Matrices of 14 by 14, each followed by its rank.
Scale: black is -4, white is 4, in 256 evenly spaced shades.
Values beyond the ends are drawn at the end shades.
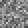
full rank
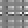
one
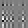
one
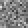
full rank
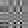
one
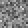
full rank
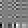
one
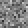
full rank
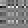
one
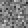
full rank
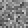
full rank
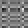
one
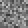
full rank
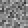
full rank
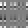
one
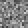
full rank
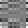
one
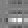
one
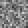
full rank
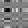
one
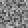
full rank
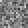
full rank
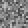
full rank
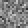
full rank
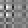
one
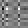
one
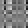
one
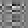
one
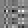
one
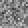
full rank
